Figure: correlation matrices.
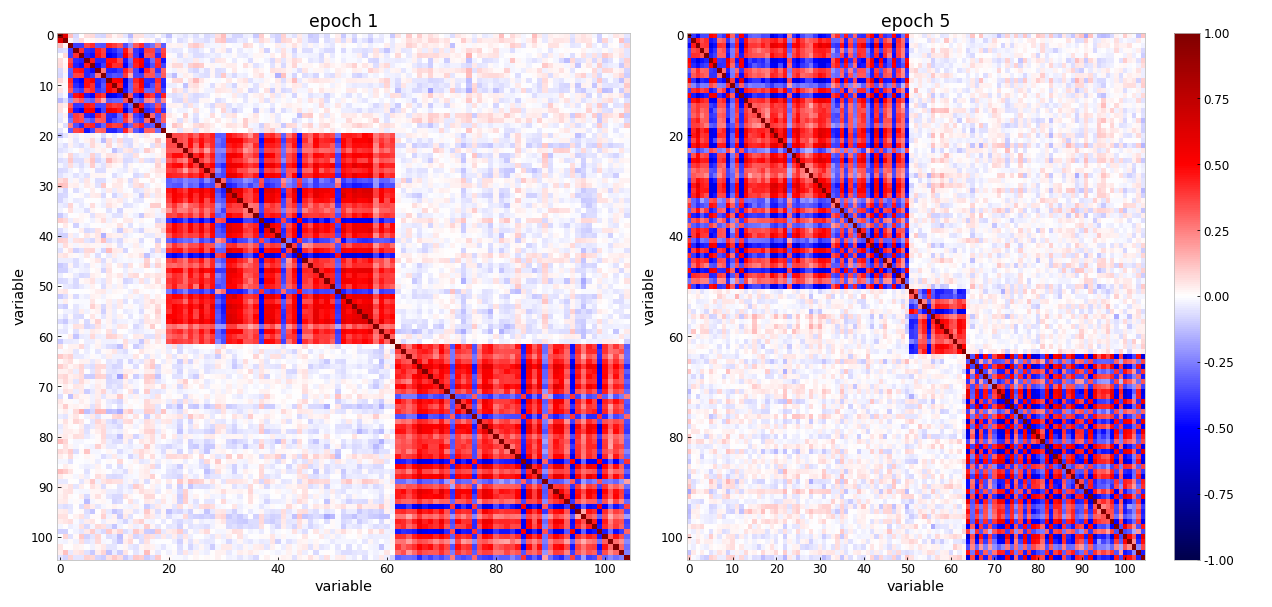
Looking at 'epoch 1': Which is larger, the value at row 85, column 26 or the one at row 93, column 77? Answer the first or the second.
the second
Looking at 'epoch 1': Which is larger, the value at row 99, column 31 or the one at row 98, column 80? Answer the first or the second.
the second
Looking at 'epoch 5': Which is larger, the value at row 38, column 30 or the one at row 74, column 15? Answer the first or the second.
the second
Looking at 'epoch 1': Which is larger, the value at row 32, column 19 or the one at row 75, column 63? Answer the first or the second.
the second
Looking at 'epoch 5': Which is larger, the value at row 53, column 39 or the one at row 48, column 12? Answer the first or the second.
the first
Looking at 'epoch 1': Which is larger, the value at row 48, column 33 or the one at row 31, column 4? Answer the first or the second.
the first
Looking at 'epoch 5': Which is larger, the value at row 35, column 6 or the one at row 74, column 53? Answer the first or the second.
the second
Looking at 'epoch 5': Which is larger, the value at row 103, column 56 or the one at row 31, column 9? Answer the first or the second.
the first
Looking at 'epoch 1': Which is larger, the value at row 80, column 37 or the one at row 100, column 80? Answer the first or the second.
the second
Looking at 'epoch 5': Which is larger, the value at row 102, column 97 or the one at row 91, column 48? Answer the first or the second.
the second
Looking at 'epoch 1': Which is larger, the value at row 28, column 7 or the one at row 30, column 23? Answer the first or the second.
the first
